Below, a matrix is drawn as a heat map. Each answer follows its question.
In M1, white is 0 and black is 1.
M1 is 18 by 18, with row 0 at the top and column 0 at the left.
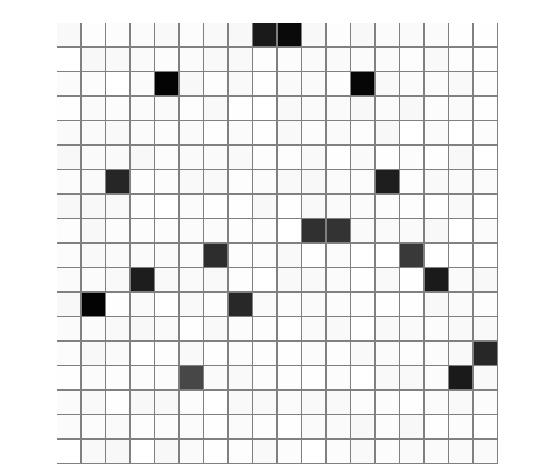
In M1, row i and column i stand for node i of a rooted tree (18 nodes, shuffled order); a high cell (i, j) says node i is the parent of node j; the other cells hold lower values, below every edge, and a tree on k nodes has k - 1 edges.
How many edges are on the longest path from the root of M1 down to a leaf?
4
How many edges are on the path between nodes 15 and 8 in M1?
2
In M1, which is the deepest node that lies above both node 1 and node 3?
8
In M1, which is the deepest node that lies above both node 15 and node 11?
8
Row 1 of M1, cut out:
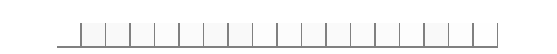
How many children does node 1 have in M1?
0
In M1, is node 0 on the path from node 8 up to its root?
yes
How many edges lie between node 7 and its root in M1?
3
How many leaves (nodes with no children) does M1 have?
9
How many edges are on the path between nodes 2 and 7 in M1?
6
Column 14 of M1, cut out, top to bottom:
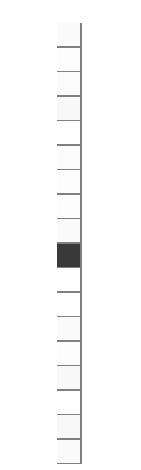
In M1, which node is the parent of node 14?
9
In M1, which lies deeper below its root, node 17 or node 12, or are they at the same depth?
the same depth
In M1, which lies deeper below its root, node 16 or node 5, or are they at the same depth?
the same depth
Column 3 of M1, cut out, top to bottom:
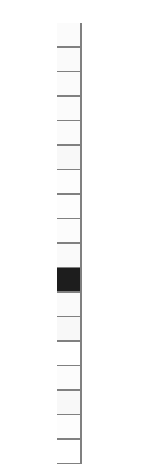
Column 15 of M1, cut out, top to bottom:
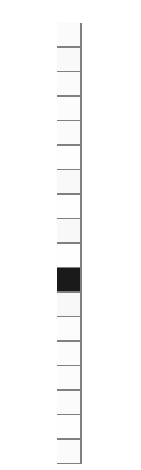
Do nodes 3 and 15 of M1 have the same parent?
yes
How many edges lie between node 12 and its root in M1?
4
